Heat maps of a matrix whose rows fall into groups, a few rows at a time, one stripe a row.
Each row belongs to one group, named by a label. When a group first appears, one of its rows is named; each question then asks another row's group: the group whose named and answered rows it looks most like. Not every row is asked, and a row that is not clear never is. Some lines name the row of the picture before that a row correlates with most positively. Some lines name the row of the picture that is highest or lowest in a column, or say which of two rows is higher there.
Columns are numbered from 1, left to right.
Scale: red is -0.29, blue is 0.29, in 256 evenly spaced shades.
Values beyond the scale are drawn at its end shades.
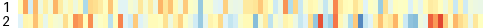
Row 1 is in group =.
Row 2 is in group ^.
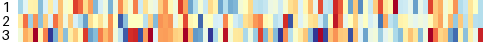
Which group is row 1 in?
^
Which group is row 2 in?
=
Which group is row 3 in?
=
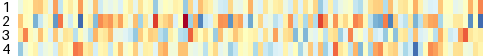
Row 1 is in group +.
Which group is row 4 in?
^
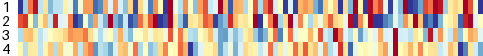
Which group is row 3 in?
^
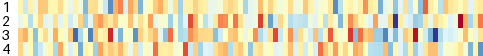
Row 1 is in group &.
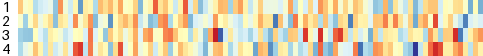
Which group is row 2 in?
^
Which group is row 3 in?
^
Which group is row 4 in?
^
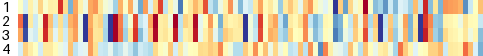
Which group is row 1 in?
&
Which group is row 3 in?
&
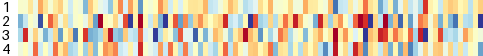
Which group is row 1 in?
&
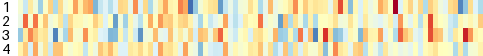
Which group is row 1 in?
^
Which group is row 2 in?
=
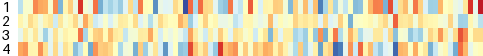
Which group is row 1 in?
+
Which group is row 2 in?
^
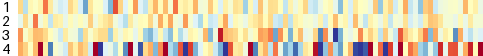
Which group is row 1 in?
&
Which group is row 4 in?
+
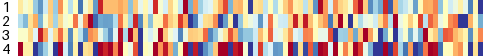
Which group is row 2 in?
^
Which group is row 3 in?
&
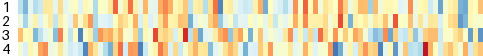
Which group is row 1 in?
^
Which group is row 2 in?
^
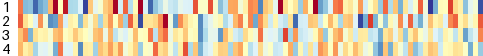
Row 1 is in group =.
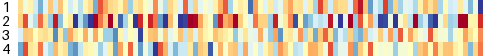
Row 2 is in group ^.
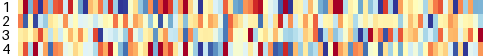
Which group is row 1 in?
=
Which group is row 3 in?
+
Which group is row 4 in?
=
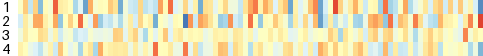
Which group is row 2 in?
+
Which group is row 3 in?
&
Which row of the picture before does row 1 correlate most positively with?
1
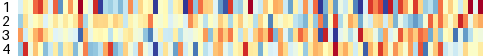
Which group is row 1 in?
+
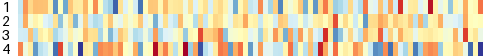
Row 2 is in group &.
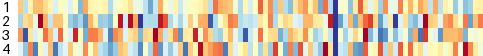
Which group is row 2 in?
&
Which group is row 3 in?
&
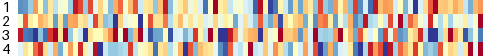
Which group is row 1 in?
^
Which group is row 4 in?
+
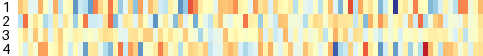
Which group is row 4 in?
&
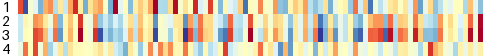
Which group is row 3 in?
+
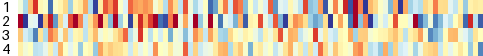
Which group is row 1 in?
=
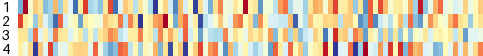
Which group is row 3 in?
=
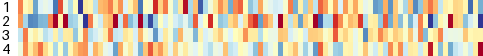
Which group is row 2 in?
=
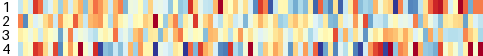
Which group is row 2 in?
&
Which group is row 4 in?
+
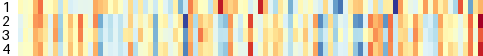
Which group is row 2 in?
+
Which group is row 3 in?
+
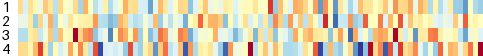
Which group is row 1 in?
^
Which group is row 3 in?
^
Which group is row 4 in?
+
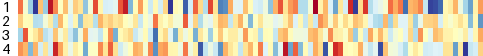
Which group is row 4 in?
=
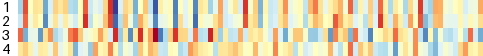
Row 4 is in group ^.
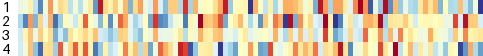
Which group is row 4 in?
^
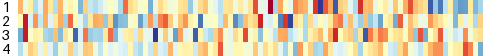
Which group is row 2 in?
=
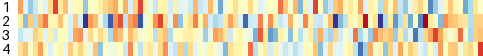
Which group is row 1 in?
=
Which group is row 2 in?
&
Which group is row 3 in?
^
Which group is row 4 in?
+
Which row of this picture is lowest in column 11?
4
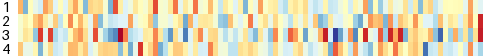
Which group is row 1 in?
&
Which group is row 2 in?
+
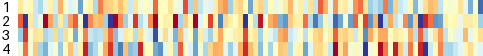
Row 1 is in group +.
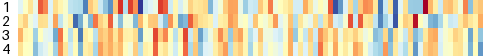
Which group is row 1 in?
&
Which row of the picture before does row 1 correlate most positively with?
2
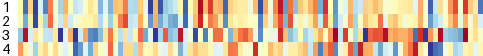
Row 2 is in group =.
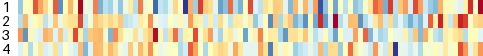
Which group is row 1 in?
+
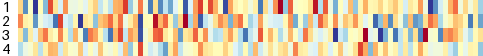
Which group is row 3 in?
&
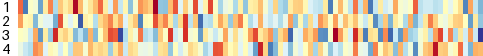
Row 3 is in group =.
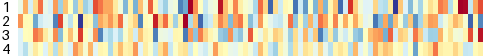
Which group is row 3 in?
+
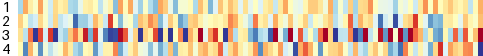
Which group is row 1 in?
&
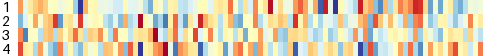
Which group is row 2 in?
+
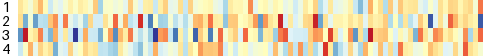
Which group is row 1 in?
+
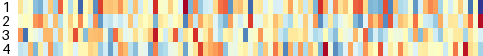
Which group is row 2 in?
+
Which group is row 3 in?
&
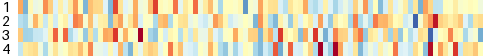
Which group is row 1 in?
&
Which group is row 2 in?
^
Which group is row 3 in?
=
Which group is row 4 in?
^
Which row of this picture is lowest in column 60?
3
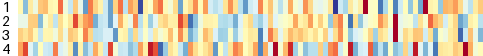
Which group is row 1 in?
&
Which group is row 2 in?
^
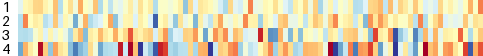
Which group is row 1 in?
+
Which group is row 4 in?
&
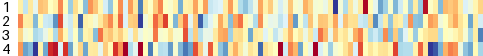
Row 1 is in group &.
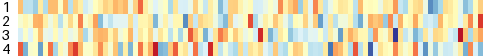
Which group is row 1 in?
=
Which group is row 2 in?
+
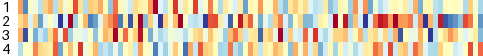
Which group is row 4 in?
+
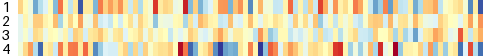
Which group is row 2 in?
+
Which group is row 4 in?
^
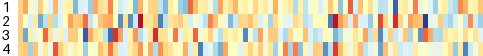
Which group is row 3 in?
&
